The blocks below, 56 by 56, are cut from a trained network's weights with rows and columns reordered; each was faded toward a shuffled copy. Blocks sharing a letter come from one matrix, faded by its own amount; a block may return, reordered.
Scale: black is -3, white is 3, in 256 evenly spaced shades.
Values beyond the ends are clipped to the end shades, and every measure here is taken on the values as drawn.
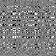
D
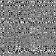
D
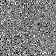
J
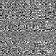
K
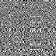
D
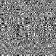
K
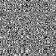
K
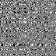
D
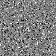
J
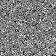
J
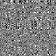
D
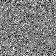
J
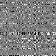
D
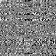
K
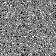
J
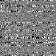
D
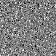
J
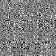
D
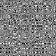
D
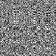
K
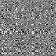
D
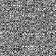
K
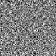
K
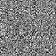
K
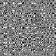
D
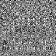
K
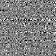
D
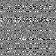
D
